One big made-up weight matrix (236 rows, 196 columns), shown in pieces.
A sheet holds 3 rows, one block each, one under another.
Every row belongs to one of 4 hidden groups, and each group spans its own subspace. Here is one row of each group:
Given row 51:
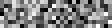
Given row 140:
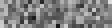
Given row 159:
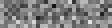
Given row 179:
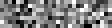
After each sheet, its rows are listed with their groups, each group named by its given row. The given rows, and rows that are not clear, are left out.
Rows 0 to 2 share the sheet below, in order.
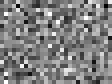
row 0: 179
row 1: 51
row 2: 140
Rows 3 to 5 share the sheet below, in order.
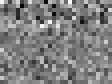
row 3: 159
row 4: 51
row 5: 159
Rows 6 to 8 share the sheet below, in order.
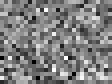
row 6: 140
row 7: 159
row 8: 159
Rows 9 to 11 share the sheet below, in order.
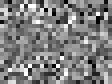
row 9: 159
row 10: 179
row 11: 140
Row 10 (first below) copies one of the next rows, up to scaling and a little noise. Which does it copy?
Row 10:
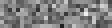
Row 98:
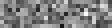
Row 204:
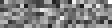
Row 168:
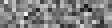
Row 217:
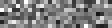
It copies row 98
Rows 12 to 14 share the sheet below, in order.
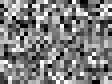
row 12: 159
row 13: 140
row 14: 51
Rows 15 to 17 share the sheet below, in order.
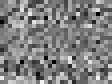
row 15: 179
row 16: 179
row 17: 159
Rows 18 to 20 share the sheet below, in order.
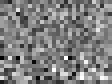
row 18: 179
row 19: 179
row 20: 159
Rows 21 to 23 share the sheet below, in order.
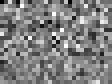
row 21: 159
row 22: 140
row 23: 51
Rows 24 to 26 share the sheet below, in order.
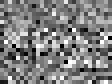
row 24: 159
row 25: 159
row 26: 51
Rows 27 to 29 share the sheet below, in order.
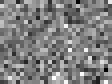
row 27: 51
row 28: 51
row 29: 51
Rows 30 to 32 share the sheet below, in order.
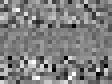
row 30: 179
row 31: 140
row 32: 159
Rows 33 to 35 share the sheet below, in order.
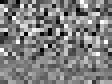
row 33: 159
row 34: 51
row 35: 51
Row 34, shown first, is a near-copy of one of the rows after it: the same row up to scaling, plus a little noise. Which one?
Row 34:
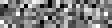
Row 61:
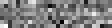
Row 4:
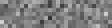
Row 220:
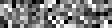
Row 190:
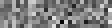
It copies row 4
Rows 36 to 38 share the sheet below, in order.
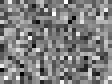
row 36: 159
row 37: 179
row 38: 179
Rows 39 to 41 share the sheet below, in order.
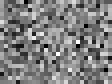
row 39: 179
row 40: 140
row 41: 51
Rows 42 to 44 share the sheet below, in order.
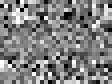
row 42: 140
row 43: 140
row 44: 51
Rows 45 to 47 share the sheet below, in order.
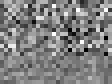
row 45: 159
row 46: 51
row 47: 140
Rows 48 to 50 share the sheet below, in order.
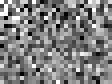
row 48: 140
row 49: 179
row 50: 140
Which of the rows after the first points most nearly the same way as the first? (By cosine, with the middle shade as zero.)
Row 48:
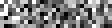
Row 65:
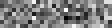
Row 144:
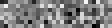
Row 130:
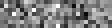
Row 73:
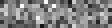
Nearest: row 65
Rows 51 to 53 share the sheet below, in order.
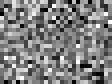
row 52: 140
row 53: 179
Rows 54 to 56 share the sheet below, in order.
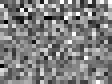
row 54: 140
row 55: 51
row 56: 179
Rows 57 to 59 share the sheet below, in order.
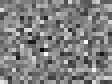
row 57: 179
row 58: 179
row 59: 51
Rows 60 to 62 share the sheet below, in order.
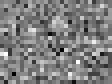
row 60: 51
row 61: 51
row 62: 179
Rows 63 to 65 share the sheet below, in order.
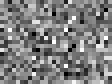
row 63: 159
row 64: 159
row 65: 140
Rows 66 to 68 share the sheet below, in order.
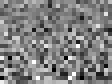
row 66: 51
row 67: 140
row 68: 159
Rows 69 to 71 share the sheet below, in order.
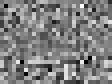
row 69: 140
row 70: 179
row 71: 179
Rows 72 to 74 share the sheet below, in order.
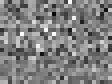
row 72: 159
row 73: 159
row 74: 51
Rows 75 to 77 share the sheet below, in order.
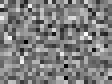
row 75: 179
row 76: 179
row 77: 179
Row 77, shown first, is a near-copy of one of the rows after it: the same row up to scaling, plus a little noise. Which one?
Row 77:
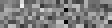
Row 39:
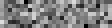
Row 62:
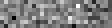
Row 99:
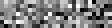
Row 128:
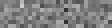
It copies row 128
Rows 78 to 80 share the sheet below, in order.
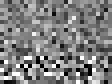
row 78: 159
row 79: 159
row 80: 140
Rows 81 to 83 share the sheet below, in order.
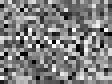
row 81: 140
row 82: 140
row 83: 159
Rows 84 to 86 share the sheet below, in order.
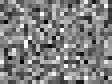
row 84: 179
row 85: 140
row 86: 179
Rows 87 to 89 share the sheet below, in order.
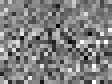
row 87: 140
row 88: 51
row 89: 51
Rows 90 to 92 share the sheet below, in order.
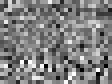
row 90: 140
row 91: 51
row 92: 159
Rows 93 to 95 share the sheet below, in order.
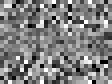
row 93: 51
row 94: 179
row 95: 51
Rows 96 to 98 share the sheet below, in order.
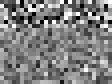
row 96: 140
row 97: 51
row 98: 179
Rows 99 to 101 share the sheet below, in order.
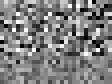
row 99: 179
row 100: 179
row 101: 179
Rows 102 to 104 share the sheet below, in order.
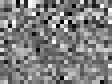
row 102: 51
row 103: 159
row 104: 51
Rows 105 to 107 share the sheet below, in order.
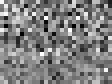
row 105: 140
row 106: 159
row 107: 51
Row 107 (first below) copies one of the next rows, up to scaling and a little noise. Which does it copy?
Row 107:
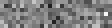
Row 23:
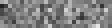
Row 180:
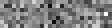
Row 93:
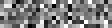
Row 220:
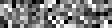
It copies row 180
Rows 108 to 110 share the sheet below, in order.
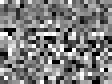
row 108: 159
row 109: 51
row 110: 51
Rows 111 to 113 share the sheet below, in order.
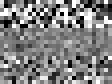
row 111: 140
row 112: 140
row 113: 51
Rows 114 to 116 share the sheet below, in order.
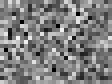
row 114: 140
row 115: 140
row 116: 159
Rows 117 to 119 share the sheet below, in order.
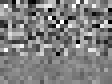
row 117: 51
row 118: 140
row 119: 51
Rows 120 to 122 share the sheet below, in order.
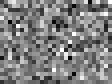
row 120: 51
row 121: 51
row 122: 159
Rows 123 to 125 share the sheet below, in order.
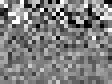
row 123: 140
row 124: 140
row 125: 140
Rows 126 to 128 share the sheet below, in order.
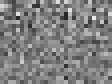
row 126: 179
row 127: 51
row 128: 179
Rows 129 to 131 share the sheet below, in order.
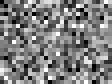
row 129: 140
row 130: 140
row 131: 51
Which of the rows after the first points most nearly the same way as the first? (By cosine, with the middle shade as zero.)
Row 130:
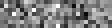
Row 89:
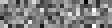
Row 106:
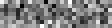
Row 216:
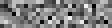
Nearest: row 89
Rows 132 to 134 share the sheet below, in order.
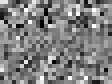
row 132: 51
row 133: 140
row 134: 51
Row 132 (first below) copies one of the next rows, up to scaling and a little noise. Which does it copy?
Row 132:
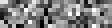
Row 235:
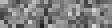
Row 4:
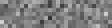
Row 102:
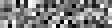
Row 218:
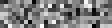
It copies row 235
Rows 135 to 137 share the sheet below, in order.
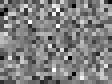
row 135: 140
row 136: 51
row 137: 159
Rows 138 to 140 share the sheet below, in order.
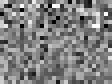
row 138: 51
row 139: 179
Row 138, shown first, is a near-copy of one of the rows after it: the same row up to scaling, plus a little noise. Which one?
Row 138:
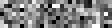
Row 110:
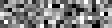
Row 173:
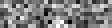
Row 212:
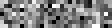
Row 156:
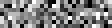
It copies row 212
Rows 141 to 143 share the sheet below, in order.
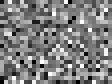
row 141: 159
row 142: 51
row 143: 179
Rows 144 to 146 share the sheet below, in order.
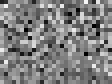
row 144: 51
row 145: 179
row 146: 140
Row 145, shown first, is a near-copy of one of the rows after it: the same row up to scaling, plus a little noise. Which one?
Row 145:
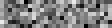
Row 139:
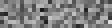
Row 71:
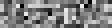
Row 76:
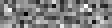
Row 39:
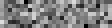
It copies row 39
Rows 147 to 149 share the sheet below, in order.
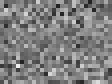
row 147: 140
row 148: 140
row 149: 179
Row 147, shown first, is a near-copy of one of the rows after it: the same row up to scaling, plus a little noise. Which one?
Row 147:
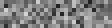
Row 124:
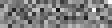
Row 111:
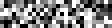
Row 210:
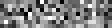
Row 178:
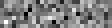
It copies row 111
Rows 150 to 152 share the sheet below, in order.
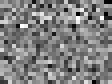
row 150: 140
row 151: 159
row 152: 51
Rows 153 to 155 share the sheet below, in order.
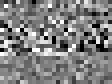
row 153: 51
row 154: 159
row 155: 140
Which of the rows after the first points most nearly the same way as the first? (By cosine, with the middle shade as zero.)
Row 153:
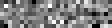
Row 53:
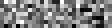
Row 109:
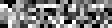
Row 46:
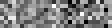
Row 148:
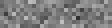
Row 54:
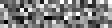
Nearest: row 109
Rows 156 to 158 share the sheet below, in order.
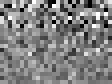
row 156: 51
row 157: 179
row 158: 159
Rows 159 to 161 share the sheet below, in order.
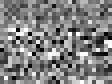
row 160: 179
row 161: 140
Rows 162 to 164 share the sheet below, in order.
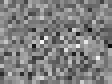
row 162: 179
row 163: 140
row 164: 179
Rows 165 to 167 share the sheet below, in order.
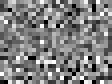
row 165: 51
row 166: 179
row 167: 51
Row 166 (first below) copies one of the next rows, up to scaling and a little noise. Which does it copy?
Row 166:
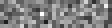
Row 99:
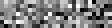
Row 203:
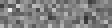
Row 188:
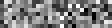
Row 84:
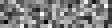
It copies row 84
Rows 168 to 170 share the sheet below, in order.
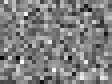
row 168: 179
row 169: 179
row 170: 159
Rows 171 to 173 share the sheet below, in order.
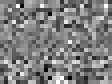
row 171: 179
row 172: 51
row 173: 51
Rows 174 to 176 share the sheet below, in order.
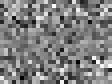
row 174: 159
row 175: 51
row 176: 179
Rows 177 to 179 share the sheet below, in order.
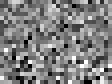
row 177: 51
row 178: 140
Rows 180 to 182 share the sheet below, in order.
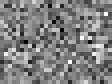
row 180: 51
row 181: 179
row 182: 179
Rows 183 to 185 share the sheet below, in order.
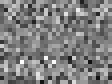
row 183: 159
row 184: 179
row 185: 159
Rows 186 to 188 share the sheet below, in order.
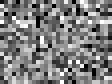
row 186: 159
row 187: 179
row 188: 179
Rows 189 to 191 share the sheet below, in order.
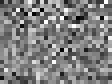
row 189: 140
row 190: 51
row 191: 159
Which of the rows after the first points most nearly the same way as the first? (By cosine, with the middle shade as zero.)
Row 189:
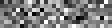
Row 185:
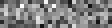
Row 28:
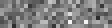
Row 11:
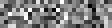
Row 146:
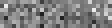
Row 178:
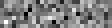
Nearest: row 178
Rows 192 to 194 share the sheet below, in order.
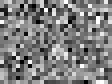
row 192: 159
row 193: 51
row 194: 179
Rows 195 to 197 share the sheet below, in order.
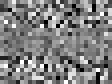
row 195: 51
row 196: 179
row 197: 159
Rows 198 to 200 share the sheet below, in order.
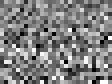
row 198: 179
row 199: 159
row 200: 51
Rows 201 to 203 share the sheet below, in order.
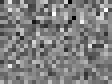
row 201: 159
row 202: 179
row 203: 179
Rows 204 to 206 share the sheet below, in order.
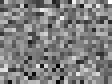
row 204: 179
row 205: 179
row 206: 140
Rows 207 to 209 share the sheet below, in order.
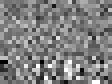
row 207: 159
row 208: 140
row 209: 51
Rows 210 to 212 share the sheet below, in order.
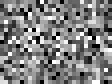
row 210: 140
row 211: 140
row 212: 51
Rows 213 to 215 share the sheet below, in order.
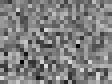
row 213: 179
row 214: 140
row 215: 159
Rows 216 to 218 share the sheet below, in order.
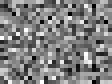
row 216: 51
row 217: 179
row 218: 51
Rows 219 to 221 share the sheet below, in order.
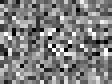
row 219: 159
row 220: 51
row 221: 140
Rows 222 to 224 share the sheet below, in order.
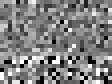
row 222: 51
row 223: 159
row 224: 51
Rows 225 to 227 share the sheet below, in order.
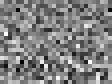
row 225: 179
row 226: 140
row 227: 159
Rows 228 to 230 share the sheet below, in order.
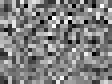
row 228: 51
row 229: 51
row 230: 51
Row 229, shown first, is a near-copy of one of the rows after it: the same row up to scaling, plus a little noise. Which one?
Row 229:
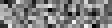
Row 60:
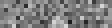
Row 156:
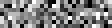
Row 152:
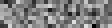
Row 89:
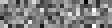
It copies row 152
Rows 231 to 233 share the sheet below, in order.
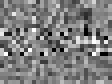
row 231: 140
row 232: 51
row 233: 179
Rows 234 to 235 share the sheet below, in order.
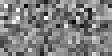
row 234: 140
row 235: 51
